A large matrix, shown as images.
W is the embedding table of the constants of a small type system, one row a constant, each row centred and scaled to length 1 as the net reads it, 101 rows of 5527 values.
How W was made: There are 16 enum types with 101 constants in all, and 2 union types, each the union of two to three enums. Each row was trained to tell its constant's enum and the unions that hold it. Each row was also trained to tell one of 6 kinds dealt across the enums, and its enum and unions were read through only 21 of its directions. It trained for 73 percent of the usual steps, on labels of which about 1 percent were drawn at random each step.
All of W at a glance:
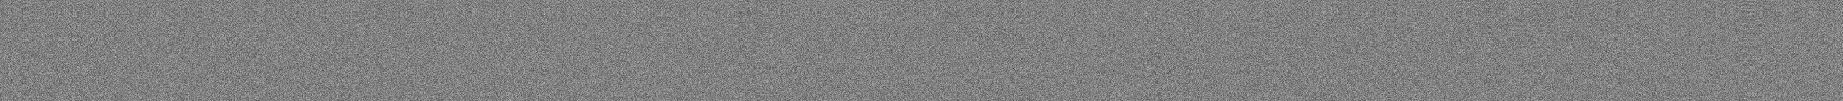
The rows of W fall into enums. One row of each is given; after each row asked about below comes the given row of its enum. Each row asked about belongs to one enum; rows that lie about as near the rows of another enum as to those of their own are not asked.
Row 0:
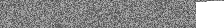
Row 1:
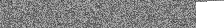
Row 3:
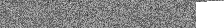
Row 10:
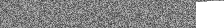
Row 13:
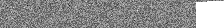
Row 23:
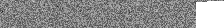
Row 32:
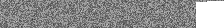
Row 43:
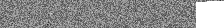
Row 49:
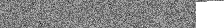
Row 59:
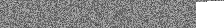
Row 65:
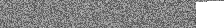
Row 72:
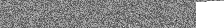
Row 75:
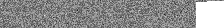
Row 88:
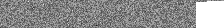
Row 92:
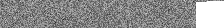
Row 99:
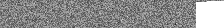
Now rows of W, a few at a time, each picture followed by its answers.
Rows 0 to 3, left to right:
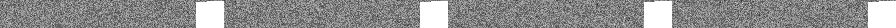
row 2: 88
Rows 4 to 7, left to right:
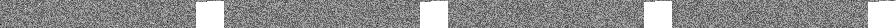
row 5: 99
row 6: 32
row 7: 13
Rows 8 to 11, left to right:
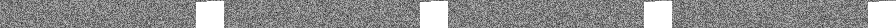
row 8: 1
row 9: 43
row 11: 1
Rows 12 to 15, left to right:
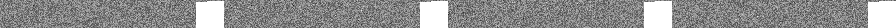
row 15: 23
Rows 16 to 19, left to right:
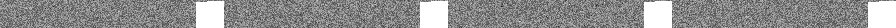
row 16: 99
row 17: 1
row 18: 10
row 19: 65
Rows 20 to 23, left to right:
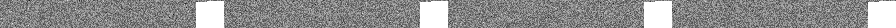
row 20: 65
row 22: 13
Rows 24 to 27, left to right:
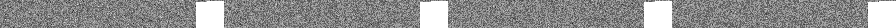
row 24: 3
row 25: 10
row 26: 43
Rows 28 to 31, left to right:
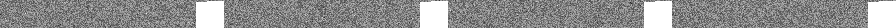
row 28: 3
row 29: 92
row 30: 49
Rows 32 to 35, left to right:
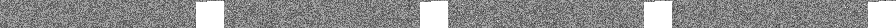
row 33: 1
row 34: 92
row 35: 65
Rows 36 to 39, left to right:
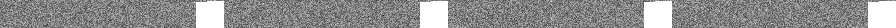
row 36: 13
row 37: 0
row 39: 99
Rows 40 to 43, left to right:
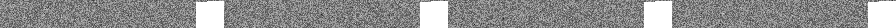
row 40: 99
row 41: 65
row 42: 59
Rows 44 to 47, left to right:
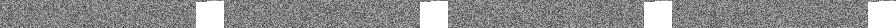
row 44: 88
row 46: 92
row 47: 65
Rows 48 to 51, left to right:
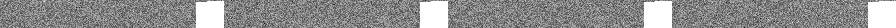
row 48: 75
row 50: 92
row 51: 13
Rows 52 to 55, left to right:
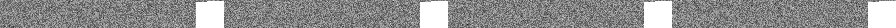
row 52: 75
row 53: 43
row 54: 72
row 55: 32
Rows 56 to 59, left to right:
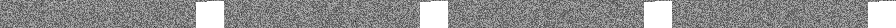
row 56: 65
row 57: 92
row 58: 0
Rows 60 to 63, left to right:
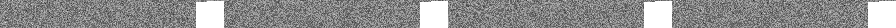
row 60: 99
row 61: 75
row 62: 23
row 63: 13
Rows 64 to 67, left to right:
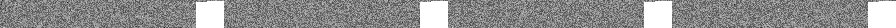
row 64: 99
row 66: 59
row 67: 10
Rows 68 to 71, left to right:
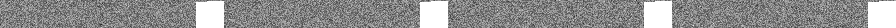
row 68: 10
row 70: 92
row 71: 32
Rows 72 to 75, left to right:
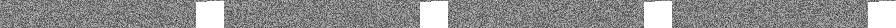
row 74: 43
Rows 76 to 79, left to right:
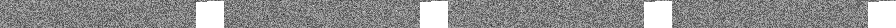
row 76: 23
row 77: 75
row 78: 59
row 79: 3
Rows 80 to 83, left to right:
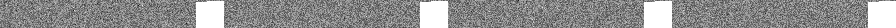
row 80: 1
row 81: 43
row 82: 1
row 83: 59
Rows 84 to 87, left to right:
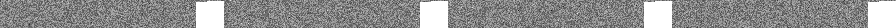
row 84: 32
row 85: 65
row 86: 32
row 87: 49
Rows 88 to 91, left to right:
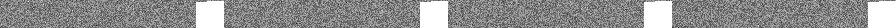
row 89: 32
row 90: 59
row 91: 75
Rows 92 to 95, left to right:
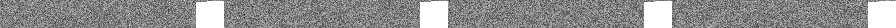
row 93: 0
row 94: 43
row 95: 0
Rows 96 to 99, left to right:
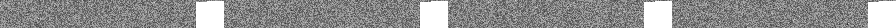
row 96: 10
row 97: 99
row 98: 32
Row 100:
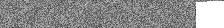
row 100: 0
